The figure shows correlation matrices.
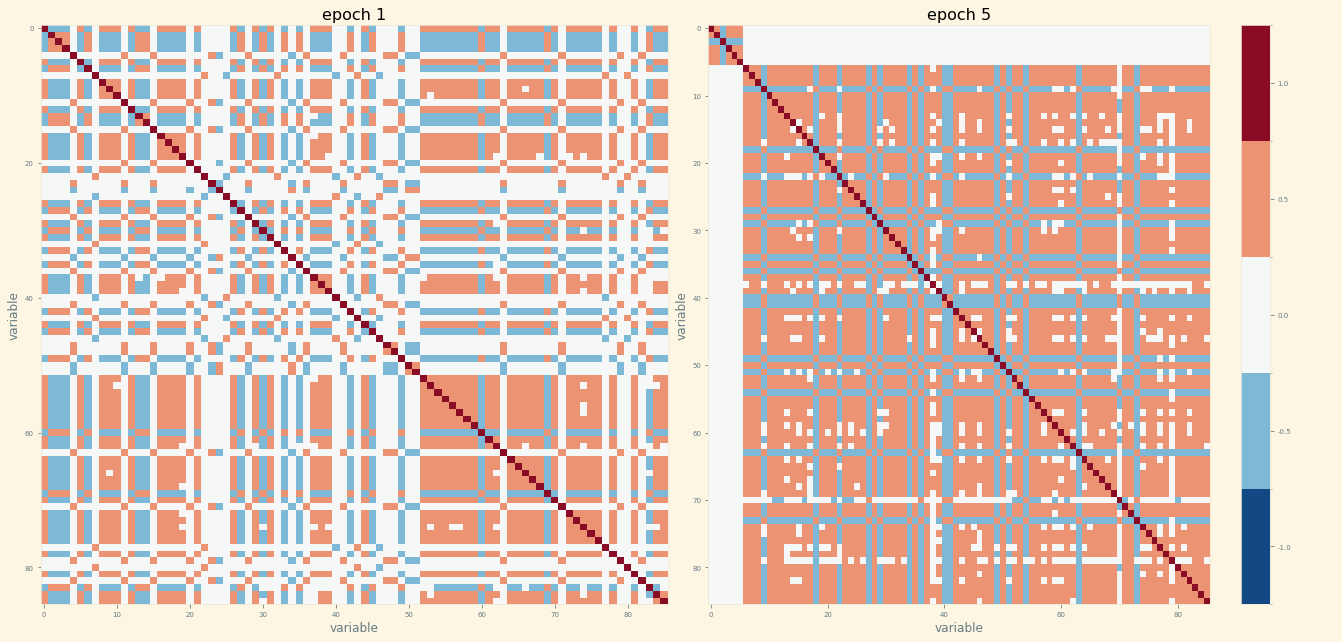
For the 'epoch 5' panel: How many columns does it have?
86
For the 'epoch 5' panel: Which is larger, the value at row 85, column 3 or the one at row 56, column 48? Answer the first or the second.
the second
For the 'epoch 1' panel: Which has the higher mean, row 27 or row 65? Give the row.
65
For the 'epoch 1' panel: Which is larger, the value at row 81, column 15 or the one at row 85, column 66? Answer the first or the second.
the second
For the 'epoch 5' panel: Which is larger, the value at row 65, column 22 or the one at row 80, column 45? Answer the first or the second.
the second
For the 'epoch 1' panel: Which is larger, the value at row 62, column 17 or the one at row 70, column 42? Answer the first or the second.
the first
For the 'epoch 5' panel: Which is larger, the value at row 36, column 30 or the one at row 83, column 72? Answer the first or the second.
the second
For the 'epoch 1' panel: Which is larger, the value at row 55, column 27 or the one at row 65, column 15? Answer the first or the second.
the second
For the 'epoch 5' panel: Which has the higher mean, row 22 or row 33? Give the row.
33
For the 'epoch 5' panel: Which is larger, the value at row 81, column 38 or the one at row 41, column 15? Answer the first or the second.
the first
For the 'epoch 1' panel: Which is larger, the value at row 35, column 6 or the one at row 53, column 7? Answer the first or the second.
the first
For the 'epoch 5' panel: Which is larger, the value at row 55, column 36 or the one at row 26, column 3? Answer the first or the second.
the second
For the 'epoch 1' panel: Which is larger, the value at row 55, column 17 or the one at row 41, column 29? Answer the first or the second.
the first
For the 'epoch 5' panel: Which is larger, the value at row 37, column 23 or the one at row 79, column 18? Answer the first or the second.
the first
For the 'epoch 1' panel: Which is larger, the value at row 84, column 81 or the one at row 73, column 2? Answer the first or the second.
the first
